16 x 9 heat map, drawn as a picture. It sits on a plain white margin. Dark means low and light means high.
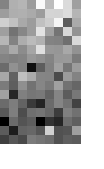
There is an overall slope up to the top. On average the colour sits 50% of the way up the scale. The ninth with the lowest average is the bottom left.
